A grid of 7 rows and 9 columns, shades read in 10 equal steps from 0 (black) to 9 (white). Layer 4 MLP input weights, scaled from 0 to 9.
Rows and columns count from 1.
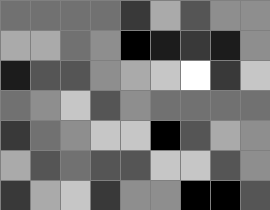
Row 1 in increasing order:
2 3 4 4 4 4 5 5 6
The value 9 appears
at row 3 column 7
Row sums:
37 30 43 40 39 41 30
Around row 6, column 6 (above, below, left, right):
0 5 3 7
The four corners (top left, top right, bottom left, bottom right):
4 5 2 3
